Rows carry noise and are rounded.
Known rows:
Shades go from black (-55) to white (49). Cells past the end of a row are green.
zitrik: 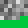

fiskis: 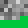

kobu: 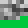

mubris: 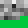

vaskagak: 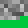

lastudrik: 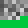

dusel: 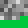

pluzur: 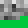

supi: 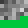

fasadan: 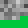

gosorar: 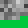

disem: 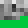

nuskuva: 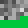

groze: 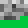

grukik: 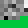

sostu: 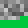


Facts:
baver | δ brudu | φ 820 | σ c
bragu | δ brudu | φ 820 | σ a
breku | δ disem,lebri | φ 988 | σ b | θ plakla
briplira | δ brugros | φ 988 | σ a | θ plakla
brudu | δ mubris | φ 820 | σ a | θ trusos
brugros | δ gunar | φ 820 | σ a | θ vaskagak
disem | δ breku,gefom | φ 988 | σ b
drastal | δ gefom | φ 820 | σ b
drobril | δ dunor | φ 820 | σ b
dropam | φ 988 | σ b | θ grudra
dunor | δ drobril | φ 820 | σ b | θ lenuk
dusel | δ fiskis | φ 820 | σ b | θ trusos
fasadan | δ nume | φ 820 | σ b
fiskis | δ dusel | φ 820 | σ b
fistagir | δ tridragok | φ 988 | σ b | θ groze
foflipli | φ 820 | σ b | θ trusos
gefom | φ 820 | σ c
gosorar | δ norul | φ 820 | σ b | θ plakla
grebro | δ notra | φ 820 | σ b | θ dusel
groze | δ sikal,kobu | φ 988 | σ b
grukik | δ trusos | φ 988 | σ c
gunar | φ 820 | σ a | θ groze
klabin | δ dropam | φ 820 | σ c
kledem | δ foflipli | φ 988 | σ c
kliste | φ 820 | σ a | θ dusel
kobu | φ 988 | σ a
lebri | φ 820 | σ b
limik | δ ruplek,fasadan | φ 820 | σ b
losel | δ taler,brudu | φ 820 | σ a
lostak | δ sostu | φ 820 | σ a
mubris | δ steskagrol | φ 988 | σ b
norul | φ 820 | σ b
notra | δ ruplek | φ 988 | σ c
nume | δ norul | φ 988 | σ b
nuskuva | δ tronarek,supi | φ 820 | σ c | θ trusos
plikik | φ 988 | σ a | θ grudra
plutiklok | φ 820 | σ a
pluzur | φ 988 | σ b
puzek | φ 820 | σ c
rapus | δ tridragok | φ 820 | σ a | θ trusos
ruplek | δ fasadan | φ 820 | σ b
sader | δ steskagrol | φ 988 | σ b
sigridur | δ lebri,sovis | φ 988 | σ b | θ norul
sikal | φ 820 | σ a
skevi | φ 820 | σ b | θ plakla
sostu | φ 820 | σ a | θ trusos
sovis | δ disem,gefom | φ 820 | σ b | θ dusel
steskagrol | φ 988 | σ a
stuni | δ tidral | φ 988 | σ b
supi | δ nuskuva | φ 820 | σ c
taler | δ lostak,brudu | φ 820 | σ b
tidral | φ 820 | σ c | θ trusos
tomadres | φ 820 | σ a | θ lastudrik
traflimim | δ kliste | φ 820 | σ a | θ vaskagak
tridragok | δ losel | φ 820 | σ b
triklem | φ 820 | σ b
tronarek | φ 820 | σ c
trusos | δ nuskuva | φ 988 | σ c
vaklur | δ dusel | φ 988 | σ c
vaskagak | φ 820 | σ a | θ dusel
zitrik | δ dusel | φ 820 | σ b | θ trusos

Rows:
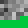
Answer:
gefom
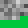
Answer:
norul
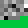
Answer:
trusos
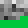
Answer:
breku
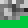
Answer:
plikik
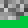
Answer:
gunar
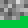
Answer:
foflipli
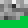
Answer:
nume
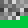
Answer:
plakla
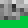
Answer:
sigridur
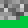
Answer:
brugros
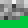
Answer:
fistagir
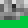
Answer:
dropam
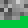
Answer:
skevi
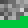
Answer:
tidral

